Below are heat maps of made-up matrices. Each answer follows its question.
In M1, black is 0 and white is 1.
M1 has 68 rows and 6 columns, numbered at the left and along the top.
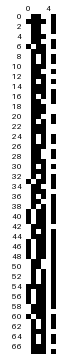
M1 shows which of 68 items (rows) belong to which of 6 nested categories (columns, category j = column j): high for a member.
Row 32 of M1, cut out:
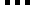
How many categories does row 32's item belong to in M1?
3
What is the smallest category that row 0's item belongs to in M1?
3
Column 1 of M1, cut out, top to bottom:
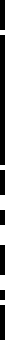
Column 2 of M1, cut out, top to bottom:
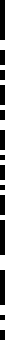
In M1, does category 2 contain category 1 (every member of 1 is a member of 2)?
no
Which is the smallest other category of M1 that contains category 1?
4
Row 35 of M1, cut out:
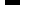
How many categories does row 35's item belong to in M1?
3
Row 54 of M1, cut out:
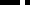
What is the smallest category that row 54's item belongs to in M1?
4
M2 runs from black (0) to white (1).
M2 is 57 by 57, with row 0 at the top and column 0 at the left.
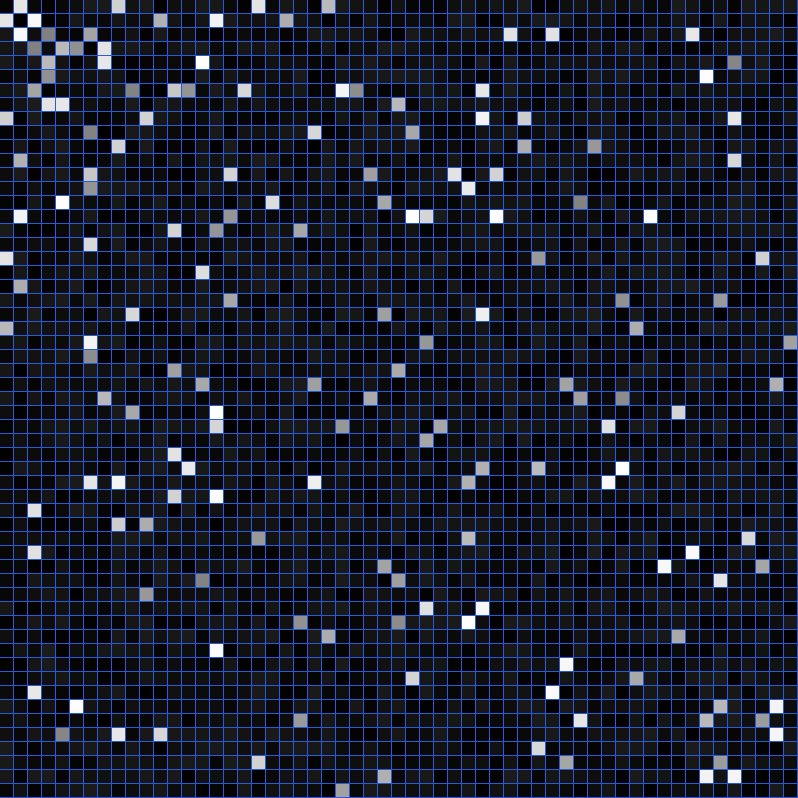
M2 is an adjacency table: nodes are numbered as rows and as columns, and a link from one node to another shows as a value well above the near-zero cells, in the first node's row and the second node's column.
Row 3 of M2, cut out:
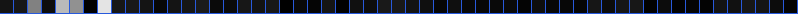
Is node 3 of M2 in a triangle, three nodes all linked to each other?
yes
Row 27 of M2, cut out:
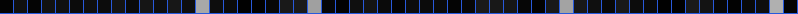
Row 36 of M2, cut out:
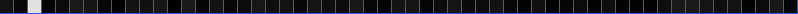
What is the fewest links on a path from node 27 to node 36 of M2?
5
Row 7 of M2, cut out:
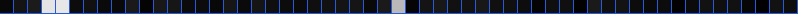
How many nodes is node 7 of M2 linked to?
3
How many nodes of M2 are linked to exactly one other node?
12
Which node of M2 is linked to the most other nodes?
node 6
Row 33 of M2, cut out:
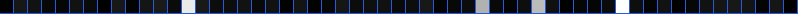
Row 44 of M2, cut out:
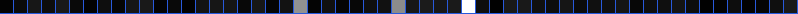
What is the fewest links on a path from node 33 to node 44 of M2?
1
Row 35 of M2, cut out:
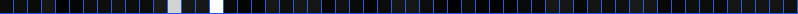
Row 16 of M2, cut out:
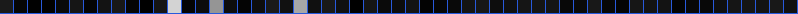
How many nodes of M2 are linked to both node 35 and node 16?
2
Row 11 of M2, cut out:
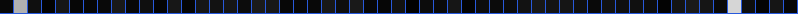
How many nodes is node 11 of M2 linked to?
2
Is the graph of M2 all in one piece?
yes
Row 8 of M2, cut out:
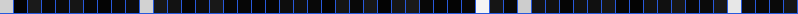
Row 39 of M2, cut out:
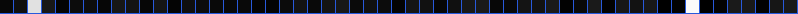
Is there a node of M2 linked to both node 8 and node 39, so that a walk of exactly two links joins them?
no
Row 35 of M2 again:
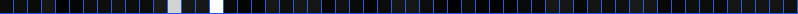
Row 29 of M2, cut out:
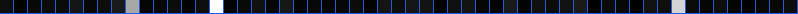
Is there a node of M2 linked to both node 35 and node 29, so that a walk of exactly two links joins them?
yes
